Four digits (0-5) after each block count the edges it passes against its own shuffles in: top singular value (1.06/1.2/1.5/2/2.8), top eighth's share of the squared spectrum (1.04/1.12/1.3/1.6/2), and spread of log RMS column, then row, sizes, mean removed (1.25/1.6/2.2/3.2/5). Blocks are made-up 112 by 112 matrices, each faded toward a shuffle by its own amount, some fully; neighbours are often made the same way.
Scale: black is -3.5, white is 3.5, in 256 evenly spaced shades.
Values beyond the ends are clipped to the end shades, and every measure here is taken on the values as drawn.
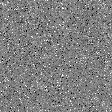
2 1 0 0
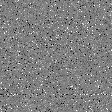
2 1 0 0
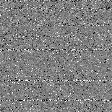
2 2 0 3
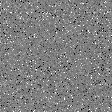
2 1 0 0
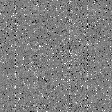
4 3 2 0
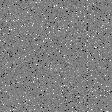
2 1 0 0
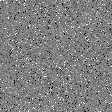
1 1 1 0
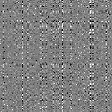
5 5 4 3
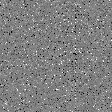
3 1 0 0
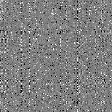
4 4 3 2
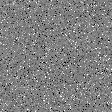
0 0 0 0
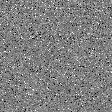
0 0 0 1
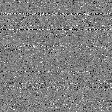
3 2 0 3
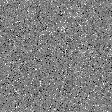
2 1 0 0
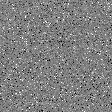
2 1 0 0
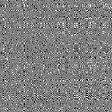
5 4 3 3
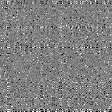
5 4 2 3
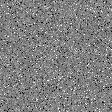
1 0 0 0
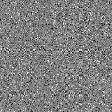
4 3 2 2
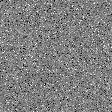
0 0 0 0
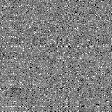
4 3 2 2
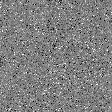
2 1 0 0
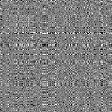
5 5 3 4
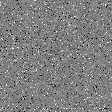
0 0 0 0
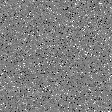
0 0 0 0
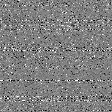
2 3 0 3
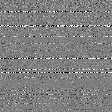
3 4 0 4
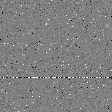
4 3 0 1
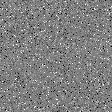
0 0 0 1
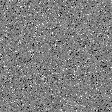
0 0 0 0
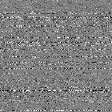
3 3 0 4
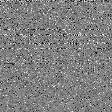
2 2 0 3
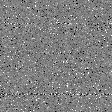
2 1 0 1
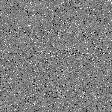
1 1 0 1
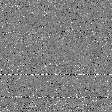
3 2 0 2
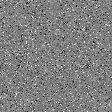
2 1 0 0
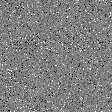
2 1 0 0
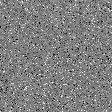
0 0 0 0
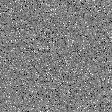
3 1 0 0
